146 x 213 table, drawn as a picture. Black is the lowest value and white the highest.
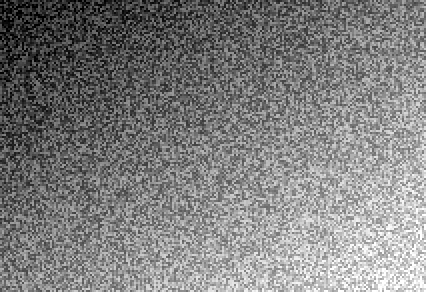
There is an overall slope up to the bottom right. No single row or column stands out from its neighbours. The texture is fine-grained noise. Neither half mirrors the other. No regular stripes run through it. Overall the values sit about 50% of the way up the scale. The bottom right is the ninth with the highest average.
